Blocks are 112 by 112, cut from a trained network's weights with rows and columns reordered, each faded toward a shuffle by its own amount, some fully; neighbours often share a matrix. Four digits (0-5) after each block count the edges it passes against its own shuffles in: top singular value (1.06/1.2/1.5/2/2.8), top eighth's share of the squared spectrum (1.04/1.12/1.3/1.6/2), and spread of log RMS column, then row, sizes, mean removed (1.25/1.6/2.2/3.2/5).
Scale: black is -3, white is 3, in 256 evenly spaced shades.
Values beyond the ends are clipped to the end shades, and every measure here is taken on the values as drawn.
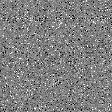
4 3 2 2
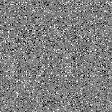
4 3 0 3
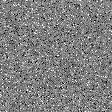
2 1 0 0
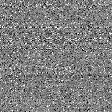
4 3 0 2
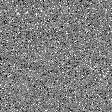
1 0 0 0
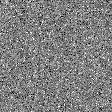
0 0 0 0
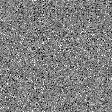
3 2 1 1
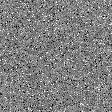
0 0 0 0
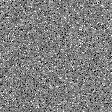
1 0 0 0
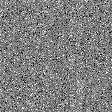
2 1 0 0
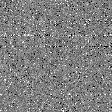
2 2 0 2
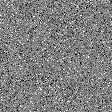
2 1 0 0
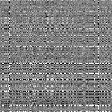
5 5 3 4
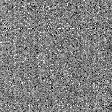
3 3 0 2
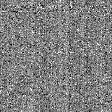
3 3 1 2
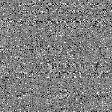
3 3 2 3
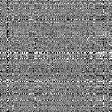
5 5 3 4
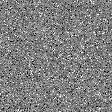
2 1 0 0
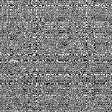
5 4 3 3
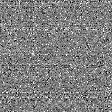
4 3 1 2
